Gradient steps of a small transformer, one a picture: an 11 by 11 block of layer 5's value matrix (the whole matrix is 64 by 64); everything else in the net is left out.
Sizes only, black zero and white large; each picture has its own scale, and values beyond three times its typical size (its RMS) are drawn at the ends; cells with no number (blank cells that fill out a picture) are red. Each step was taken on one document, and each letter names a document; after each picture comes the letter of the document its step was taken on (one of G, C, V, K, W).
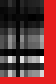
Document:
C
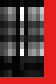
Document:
C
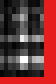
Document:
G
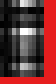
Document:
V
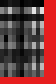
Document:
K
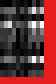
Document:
K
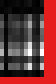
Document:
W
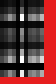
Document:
C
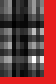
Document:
K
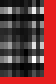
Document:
K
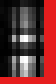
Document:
V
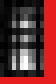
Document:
V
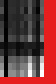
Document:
W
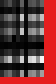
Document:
C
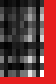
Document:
W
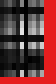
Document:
C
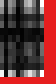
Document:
W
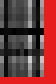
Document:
W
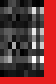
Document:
K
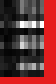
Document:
G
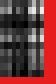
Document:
K
